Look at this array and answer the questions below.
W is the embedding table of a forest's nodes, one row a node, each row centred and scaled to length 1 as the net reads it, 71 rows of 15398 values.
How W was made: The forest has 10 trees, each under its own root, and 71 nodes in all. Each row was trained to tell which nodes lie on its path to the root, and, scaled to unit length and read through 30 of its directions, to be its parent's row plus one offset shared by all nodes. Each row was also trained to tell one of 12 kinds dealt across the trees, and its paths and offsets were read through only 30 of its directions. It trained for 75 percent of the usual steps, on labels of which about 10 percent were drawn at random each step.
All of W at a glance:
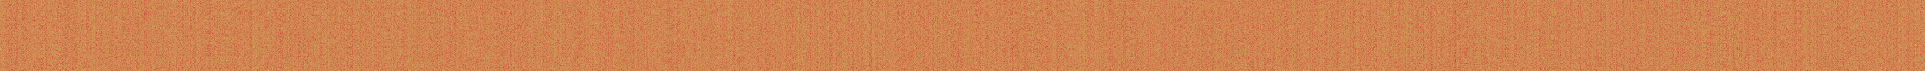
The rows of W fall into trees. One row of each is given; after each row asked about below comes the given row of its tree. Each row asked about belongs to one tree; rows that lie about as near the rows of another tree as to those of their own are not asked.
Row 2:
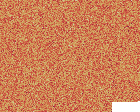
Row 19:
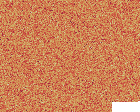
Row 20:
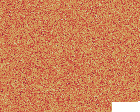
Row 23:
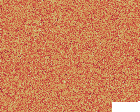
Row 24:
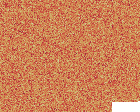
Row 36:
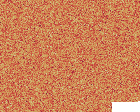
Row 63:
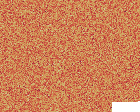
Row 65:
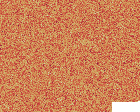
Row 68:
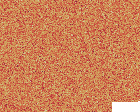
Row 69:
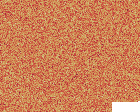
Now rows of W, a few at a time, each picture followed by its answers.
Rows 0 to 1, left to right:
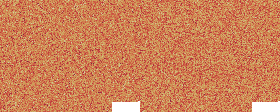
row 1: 23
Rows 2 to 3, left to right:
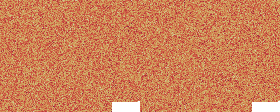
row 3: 63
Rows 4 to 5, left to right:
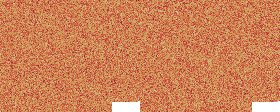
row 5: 24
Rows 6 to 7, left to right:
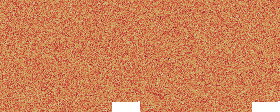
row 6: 36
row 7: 19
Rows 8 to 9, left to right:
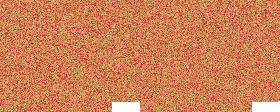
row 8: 68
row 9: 2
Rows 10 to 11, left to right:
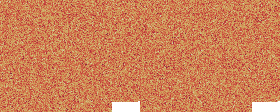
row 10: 69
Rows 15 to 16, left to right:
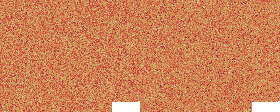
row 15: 2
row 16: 20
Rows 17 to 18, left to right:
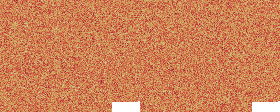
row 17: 23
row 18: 19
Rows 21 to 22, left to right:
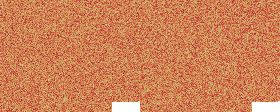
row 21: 63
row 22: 65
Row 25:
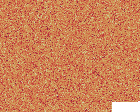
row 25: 20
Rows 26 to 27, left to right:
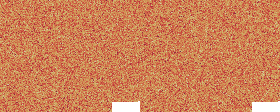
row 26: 36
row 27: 69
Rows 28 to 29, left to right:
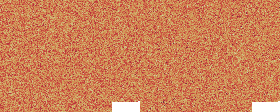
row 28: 69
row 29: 24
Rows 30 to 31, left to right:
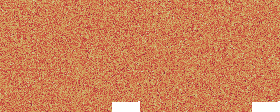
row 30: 68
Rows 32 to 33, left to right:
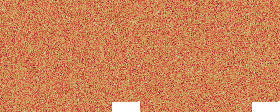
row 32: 19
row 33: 19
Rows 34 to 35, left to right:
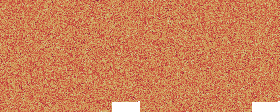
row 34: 20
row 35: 2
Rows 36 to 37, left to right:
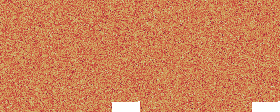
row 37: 19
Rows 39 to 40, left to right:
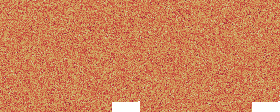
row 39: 24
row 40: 23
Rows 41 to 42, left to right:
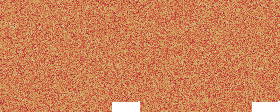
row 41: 68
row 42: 63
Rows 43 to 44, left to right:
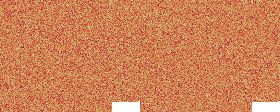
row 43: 20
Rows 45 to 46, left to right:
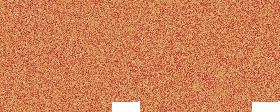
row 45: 19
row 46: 68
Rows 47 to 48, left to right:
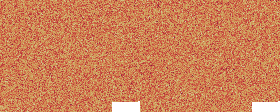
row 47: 65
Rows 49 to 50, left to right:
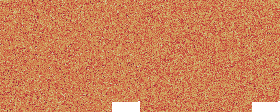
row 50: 23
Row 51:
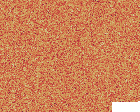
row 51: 19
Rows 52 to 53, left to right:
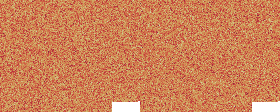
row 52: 63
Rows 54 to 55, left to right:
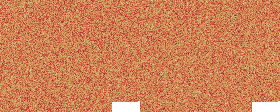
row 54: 65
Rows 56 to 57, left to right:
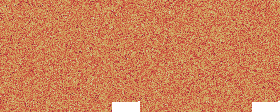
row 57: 63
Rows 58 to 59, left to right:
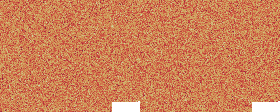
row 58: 20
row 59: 69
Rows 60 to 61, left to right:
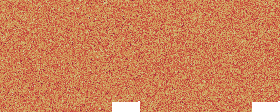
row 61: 23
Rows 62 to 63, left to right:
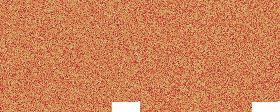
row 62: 20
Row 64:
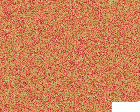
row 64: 20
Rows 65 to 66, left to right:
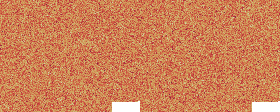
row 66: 20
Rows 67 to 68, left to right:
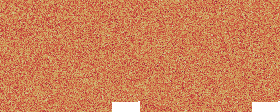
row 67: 36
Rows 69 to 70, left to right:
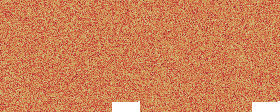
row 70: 19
